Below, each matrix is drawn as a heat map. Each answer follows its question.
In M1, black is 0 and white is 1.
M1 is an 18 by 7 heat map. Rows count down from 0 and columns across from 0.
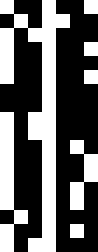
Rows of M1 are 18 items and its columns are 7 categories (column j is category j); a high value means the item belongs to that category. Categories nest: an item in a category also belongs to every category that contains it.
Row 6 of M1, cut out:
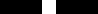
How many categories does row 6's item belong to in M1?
1
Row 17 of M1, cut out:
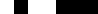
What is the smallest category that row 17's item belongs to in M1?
2
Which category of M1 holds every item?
3
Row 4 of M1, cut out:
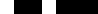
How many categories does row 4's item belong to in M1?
2
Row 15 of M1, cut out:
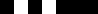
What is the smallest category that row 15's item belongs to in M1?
1
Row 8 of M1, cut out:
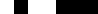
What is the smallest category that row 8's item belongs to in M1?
2
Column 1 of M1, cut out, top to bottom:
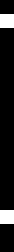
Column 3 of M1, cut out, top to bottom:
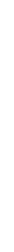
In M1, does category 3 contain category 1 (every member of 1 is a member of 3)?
yes
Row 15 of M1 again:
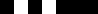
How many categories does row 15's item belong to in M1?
2
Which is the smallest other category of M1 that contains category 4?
1
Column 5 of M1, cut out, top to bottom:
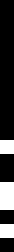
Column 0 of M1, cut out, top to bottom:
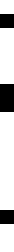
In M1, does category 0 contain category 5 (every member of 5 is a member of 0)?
yes
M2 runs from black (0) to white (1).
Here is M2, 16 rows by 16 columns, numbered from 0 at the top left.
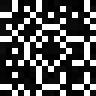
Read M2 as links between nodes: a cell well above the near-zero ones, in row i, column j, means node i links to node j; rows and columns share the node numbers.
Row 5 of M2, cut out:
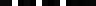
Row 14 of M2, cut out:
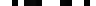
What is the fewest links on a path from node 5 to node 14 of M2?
3
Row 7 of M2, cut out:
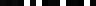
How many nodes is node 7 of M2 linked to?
4
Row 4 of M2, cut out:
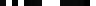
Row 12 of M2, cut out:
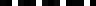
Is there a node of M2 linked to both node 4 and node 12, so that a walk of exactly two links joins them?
no
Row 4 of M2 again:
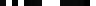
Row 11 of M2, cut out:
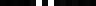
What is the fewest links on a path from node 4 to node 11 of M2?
2
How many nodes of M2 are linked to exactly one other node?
0
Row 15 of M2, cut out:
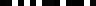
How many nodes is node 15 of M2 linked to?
5
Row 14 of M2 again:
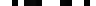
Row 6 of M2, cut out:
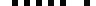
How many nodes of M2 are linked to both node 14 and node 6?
8
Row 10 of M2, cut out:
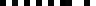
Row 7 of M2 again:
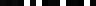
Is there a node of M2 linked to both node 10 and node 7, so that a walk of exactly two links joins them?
no
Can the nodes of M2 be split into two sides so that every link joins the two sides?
no
